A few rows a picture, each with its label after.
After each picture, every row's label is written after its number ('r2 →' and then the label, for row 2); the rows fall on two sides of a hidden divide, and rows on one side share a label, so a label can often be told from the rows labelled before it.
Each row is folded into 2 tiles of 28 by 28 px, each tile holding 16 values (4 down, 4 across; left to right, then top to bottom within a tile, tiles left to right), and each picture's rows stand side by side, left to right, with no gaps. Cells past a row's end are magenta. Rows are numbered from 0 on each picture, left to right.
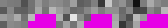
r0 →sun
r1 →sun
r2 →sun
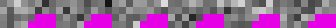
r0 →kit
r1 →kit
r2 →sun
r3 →sun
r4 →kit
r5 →sun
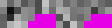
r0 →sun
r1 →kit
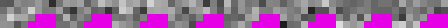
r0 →kit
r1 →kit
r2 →sun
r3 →kit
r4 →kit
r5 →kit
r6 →sun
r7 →sun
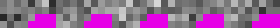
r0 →kit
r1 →sun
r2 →kit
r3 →sun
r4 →kit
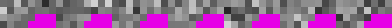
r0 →kit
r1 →sun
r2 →kit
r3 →kit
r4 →sun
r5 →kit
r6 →kit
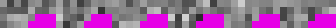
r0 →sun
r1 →sun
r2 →sun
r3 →sun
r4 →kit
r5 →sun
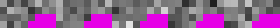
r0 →sun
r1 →sun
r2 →sun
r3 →sun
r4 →kit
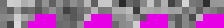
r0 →kit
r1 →sun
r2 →sun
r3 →kit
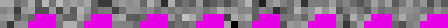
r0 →kit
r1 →kit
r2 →kit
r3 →sun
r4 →kit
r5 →sun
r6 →sun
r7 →kit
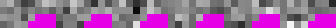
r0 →sun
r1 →kit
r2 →sun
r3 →kit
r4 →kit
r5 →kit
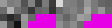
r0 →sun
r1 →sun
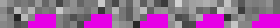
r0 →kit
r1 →kit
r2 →kit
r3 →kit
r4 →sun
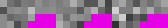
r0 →sun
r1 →kit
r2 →kit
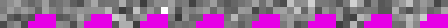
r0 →kit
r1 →sun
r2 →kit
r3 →sun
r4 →kit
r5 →kit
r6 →kit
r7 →kit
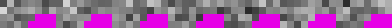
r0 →kit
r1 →kit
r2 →kit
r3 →sun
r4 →sun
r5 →sun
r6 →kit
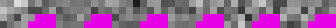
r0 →kit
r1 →sun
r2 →sun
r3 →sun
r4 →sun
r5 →kit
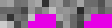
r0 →sun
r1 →kit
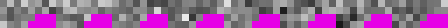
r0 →sun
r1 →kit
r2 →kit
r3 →sun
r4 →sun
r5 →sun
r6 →kit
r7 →sun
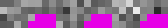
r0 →kit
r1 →sun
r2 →kit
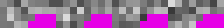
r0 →kit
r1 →kit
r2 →kit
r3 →sun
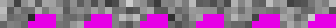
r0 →sun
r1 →kit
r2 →kit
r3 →kit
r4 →kit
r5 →sun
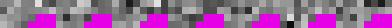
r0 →kit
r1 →kit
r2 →sun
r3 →kit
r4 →sun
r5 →kit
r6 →kit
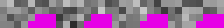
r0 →sun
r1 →kit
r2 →kit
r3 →sun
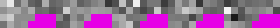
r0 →kit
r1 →kit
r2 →kit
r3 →kit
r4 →sun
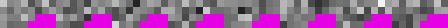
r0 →kit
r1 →sun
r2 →sun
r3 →kit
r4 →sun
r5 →kit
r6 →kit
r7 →kit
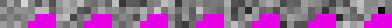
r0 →kit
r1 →kit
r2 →sun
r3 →sun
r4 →sun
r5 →kit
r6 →kit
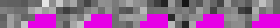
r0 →sun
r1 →sun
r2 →kit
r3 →sun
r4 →sun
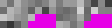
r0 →kit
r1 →kit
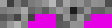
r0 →sun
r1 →kit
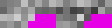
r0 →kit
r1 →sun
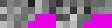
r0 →kit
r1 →sun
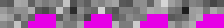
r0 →kit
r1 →sun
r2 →sun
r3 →sun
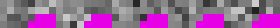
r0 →sun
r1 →kit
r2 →sun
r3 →kit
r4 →kit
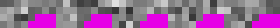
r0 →kit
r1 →sun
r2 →sun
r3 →sun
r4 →kit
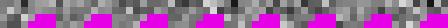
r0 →sun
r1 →kit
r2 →sun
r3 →sun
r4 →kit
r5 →sun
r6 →kit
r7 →kit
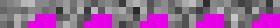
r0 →kit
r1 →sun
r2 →kit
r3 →kit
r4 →sun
